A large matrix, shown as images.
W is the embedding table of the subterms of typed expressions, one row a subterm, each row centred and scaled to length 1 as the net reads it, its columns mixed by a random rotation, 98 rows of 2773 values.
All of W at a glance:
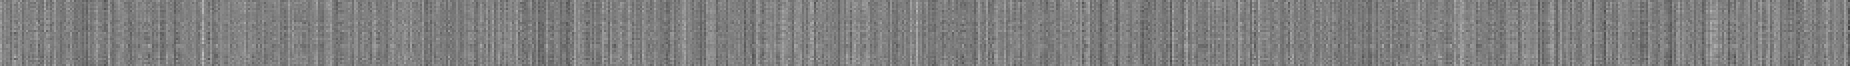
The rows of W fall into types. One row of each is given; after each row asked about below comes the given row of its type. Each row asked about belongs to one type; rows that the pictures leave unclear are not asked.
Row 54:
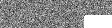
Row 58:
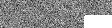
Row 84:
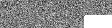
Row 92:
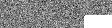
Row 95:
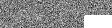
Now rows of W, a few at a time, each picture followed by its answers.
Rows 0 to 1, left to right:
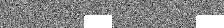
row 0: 92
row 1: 58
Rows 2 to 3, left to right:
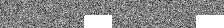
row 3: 54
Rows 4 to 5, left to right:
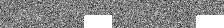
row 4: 95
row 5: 54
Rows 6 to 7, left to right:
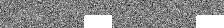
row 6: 95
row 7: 58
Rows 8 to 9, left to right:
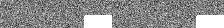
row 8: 84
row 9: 84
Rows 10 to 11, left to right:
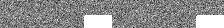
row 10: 54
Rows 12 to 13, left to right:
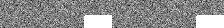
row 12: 58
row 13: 58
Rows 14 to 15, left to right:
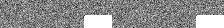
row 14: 92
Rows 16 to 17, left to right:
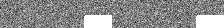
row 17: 54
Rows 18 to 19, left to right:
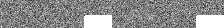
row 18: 58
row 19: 95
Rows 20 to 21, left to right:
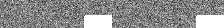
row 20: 92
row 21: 84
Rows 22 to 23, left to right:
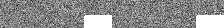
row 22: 58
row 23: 92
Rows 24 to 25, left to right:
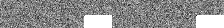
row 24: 84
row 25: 92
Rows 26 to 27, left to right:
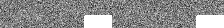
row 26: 95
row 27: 84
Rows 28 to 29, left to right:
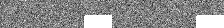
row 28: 92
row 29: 58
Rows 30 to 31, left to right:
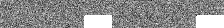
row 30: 84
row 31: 58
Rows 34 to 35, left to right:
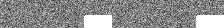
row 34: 54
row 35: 54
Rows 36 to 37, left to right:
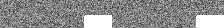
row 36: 54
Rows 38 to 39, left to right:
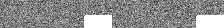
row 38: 92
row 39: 92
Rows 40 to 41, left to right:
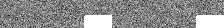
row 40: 92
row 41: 58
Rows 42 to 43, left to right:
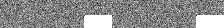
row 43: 58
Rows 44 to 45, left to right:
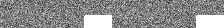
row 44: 84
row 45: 54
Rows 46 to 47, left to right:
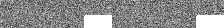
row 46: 84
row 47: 92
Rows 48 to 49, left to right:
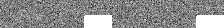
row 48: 95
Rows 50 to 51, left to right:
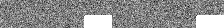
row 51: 92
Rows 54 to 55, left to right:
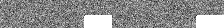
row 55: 92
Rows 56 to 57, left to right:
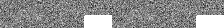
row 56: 95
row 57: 95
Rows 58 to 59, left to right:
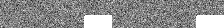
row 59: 54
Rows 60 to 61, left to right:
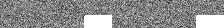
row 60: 92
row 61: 54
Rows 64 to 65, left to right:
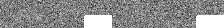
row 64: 95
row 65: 92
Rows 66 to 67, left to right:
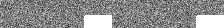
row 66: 84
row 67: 54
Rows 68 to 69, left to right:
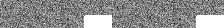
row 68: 84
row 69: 84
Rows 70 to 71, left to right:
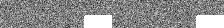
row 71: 54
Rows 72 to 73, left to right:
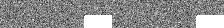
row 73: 54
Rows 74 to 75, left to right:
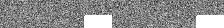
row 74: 92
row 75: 84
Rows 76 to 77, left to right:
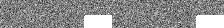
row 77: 54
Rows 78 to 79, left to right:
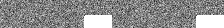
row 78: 54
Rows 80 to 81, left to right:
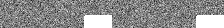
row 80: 58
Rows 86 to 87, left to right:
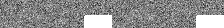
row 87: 95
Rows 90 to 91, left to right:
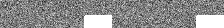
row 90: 84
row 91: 54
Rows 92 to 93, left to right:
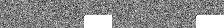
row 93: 92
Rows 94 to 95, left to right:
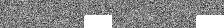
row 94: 92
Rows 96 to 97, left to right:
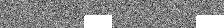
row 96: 92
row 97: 58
